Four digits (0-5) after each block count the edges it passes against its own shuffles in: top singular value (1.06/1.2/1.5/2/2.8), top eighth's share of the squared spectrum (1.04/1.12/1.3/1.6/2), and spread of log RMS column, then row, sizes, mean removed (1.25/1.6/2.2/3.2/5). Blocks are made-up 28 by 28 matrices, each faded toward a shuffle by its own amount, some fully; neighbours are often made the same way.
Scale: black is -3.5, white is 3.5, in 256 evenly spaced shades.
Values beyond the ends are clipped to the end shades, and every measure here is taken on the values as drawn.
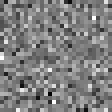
0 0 0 0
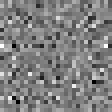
3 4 1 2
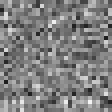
3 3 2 0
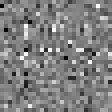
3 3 0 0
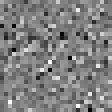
1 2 0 0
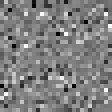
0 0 0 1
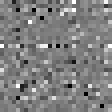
2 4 1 2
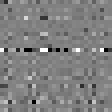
3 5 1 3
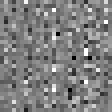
1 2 3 0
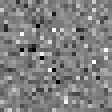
1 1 0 0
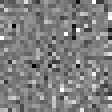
1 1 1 0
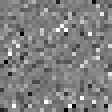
0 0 0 0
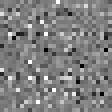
2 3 0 1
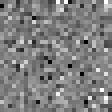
2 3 0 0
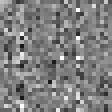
2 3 3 0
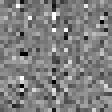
2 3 2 0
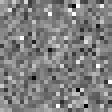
0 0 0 0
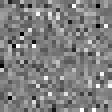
0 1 0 0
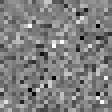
0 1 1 0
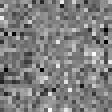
2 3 0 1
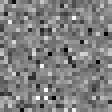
0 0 0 0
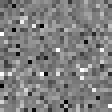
1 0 0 0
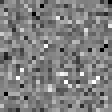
0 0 0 0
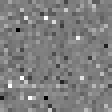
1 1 0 0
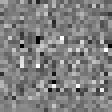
1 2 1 2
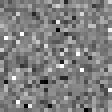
0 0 0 0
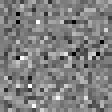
1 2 0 2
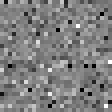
0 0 0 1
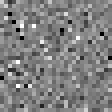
0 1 0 0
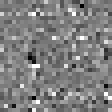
1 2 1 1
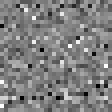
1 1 0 1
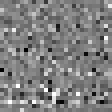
1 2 0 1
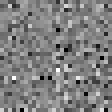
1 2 2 1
